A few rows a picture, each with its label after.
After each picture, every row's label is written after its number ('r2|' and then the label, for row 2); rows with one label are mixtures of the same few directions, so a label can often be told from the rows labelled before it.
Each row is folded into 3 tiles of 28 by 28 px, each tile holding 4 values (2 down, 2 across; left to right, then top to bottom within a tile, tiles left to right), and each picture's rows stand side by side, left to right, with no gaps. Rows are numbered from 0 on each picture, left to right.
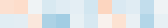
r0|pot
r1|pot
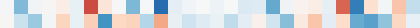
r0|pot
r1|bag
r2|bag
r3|pot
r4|pot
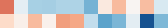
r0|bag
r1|bag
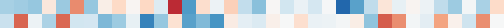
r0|bag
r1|bag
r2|pot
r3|pot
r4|pot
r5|bag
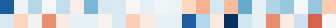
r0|pot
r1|pot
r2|bag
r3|bag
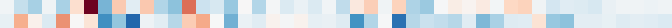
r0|bag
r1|pot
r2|pot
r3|pot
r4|bag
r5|bag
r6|pot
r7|bag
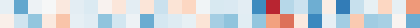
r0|pot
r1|bag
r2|pot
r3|pot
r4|bag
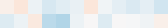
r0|pot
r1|bag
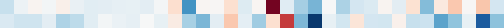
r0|bag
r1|bag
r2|pot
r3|pot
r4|bag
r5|bag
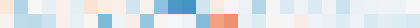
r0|pot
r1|bag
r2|pot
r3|pot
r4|bag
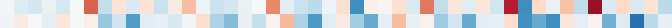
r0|bag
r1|pot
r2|pot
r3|pot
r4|pot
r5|pot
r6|pot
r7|pot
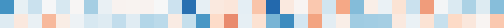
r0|pot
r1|bag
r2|pot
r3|pot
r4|pot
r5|bag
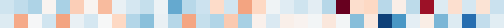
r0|bag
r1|pot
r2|bag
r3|bag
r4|pot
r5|pot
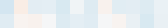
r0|pot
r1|pot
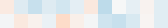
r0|bag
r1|pot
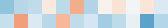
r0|bag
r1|bag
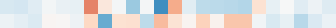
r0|pot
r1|bag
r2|bag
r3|pot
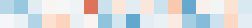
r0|pot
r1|pot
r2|pot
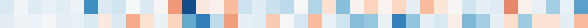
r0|pot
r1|pot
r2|pot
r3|bag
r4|bag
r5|pot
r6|bag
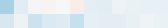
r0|bag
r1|pot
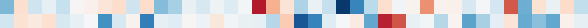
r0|pot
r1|bag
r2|pot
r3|pot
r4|pot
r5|pot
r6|pot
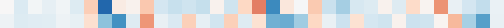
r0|pot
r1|pot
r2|bag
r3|pot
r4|bag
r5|pot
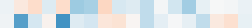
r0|bag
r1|pot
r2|pot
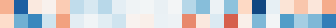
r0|pot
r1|pot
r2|bag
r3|bag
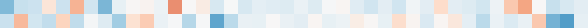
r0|bag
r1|pot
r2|pot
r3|bag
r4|bag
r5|pot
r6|pot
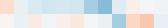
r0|bag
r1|pot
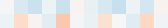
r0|bag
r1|bag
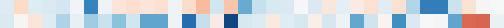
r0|pot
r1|bag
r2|bag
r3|bag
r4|bag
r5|pot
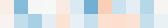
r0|pot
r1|pot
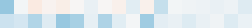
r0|bag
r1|bag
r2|bag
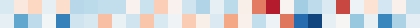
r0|bag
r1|bag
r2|bag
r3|pot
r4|pot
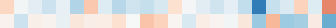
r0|bag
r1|bag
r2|bag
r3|bag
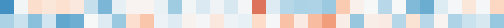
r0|bag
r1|pot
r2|pot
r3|bag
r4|bag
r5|bag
